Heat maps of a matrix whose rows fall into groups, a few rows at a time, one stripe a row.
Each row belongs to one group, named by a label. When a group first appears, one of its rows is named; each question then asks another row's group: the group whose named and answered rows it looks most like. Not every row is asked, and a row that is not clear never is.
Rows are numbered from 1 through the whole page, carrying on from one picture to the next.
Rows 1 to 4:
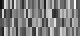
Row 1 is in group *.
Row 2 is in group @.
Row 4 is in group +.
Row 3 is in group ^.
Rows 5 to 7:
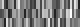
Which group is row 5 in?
@
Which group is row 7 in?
*
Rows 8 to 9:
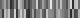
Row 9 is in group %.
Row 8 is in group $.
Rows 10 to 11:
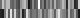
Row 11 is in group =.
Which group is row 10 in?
%
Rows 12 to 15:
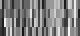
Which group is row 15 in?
=
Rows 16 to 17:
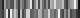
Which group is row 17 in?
=
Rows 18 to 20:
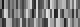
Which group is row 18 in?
+
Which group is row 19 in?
*
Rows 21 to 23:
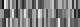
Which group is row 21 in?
+
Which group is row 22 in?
^
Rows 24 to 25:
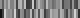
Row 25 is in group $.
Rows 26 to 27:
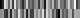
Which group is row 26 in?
*
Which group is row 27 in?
@
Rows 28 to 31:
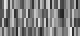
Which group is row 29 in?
^
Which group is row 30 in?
^
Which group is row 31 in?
+
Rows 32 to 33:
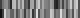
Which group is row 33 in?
$
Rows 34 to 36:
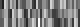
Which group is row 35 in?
@
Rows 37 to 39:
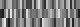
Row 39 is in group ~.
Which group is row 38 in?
=
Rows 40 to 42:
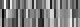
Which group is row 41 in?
+
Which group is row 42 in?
+
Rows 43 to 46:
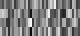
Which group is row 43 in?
^
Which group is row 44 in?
*
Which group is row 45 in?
~
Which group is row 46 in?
=
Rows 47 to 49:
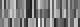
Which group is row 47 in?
%
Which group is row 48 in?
%
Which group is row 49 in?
@
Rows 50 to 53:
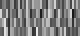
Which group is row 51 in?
+
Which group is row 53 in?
+
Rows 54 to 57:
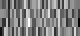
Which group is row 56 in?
=
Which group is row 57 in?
*
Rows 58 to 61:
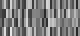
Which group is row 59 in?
*
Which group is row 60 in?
^
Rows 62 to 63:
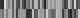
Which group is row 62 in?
$
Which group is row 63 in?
%
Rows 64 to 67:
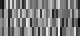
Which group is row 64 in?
=
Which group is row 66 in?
=
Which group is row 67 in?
*
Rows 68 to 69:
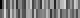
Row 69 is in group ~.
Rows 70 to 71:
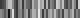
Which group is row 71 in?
^
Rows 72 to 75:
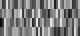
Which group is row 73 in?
%
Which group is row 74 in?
$
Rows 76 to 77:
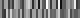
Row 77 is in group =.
